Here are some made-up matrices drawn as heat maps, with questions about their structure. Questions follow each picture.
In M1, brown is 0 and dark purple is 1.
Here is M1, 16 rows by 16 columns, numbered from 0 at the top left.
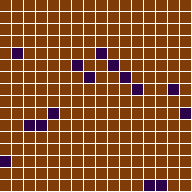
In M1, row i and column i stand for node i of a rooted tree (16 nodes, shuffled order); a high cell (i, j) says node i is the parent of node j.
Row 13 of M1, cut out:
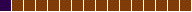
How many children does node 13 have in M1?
1
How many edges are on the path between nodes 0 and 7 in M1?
6
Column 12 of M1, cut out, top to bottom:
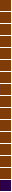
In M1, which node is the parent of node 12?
15
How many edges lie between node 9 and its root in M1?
1
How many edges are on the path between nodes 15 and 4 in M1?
2
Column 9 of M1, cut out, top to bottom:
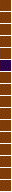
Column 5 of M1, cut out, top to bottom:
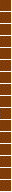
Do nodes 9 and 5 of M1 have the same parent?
no
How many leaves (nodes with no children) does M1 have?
8
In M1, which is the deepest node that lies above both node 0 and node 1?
9
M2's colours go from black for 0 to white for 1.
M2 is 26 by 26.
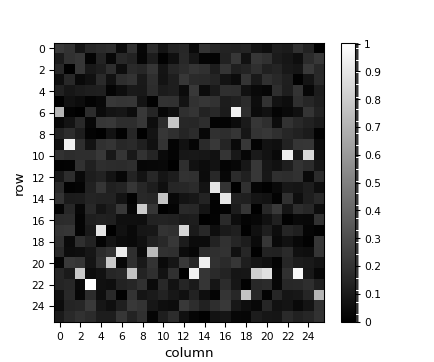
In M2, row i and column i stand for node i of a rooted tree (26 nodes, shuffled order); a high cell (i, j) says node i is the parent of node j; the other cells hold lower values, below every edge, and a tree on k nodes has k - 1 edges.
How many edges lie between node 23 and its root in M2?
1
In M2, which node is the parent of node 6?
19
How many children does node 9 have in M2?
1
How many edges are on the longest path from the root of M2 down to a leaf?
5
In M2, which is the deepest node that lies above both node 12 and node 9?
19
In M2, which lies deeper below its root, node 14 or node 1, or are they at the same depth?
node 1
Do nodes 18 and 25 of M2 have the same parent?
yes
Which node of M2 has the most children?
21
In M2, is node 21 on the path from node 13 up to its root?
yes
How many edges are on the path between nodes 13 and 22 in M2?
5
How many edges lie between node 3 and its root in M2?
5
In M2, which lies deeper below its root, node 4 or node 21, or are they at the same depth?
node 4
